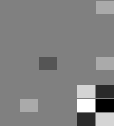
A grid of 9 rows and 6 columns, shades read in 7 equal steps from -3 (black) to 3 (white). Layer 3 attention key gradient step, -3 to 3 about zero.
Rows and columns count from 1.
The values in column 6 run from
-3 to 2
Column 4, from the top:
0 0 0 0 0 0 0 0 0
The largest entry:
3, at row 8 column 5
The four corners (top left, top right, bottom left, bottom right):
0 1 0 2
